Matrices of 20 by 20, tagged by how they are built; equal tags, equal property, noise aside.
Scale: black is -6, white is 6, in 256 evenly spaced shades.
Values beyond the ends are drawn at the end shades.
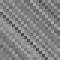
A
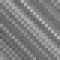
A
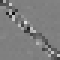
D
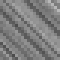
A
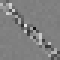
D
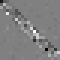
D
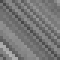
A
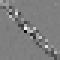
D
